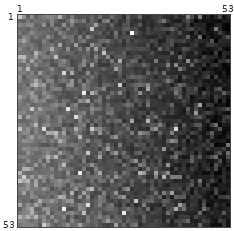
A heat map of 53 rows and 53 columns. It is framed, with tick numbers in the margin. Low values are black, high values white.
There is an overall slope up to the left. No row or column stands out. The grain is fine, like static. No regular stripes run through it. On average the colour sits 30% of the way up the scale.
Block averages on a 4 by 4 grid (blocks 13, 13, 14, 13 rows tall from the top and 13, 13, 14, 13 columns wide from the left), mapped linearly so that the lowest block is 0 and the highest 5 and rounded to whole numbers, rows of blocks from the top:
4 3 1 0 | 5 3 2 0 | 5 3 2 0 | 5 4 2 0
